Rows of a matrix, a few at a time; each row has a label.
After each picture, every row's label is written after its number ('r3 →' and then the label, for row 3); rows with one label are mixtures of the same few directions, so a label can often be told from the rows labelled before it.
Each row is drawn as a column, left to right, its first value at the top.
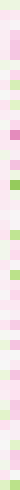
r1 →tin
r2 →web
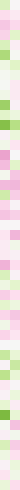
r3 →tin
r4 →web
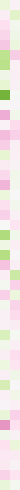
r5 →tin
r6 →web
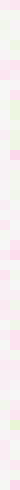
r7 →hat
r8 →tin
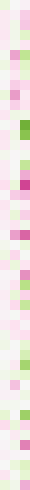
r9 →tin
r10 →tin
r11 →web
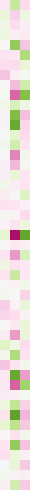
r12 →hat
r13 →tin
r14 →tin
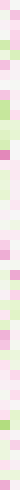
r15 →tin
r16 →web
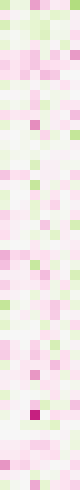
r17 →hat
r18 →hat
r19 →hat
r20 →tin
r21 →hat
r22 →hat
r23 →web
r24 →hat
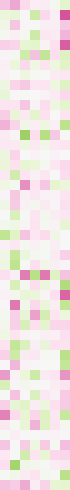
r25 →tin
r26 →hat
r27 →web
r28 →web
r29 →web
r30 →web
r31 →web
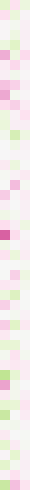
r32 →tin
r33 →web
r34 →hat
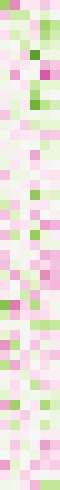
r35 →hat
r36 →hat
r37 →web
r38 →tin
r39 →hat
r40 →hat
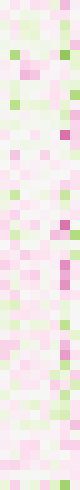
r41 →hat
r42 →tin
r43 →hat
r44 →hat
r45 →tin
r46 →tin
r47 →hat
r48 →tin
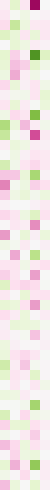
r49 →web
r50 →hat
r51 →web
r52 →hat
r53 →tin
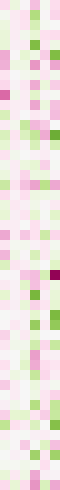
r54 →tin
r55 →tin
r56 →web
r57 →web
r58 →web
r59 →web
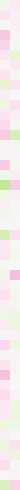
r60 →web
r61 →web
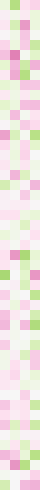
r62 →web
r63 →hat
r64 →hat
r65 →web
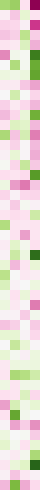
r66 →hat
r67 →tin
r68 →web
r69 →hat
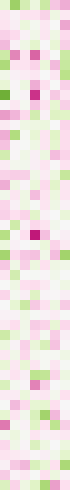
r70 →tin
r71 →hat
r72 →hat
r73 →tin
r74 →tin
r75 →tin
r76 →hat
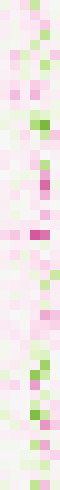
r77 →tin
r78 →tin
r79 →hat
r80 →tin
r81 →web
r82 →web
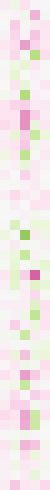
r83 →tin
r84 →hat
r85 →tin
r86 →web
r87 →hat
